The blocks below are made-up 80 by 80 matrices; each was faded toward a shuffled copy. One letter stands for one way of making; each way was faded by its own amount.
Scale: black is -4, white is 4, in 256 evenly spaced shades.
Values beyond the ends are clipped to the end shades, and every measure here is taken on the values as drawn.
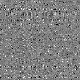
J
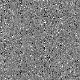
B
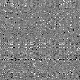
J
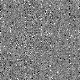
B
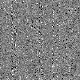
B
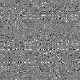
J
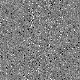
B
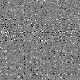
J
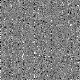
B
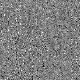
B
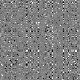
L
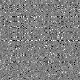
J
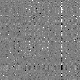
L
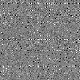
J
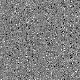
B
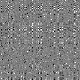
L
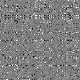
J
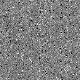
B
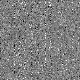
B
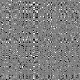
L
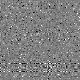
J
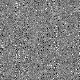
B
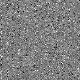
B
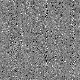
B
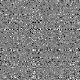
J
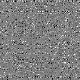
J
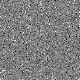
B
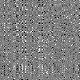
L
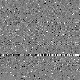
J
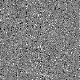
B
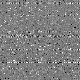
J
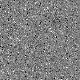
B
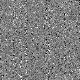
B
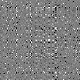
L
